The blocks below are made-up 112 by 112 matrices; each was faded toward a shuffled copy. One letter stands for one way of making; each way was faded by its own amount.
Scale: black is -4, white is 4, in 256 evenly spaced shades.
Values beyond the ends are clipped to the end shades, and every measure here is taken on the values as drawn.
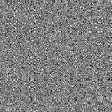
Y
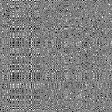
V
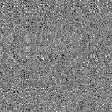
Y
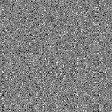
Y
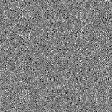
Y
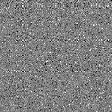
Y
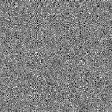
Y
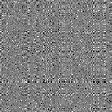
V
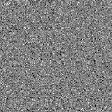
Y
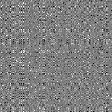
V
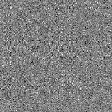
Y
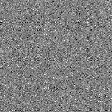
Y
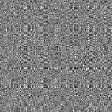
V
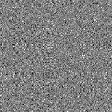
Y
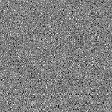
Y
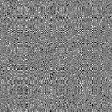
V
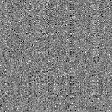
Y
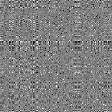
V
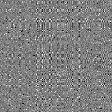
V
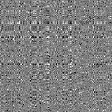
V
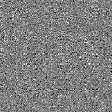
Y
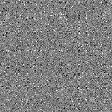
Y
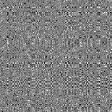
V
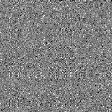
Y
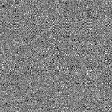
Y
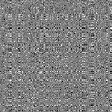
V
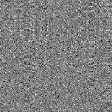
Y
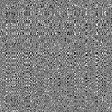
V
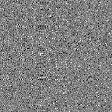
Y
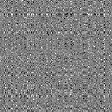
V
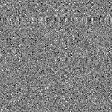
Y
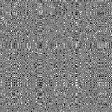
V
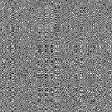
V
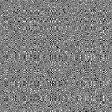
V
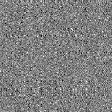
Y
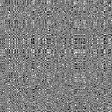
V
